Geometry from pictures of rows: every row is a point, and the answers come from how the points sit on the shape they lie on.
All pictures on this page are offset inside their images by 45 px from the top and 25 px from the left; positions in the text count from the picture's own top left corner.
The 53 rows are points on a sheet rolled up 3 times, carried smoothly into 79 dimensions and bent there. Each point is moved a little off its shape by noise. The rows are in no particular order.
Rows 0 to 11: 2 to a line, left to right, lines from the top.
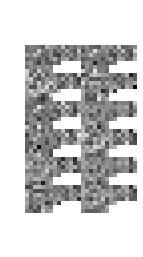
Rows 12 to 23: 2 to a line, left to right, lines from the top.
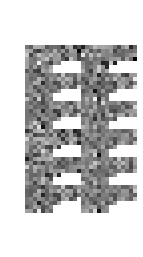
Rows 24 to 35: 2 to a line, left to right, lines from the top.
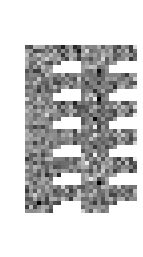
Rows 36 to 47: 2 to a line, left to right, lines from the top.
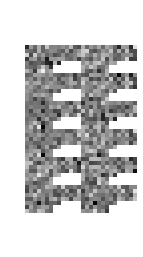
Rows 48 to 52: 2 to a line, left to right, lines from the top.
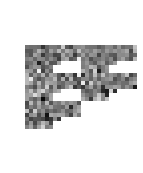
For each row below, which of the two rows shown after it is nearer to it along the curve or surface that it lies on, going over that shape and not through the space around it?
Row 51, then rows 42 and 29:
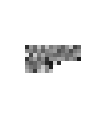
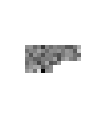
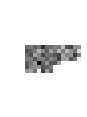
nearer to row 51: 29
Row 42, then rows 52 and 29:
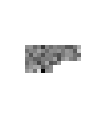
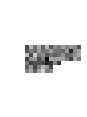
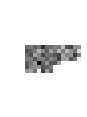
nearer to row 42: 29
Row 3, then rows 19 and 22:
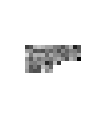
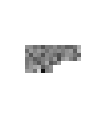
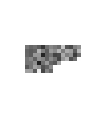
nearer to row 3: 22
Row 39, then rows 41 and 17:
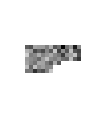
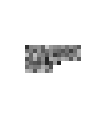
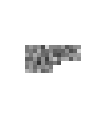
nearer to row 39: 41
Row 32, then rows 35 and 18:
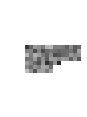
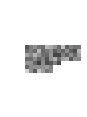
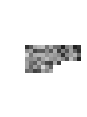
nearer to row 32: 35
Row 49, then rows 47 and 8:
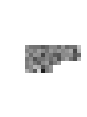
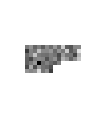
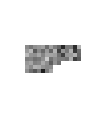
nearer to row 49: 8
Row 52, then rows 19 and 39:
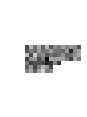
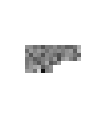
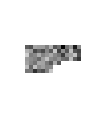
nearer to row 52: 39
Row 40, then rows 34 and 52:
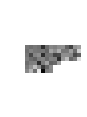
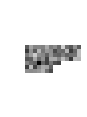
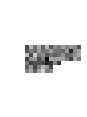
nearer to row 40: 34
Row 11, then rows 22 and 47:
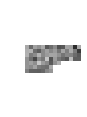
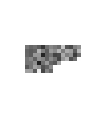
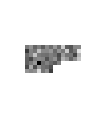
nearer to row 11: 22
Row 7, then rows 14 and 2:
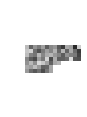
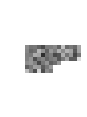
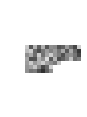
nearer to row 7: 2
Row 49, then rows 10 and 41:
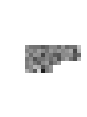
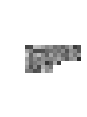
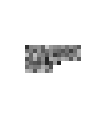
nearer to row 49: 41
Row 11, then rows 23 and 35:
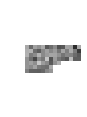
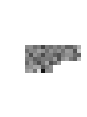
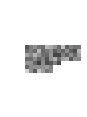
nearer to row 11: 23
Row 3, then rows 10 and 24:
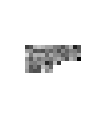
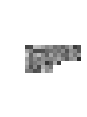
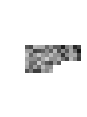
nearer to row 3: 24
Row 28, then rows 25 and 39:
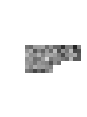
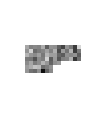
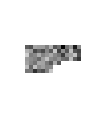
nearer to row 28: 25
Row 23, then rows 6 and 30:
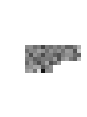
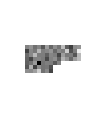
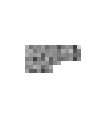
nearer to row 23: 30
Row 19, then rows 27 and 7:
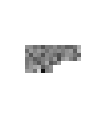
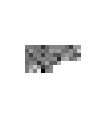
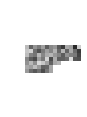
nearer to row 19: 27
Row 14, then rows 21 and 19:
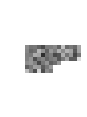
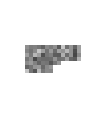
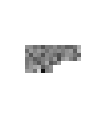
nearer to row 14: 19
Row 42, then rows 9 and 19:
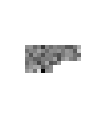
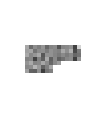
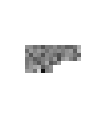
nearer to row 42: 19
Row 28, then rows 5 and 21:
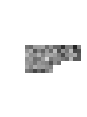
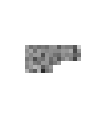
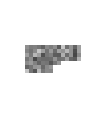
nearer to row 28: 5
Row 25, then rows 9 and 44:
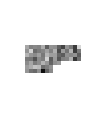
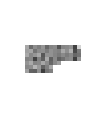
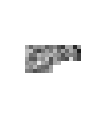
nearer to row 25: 9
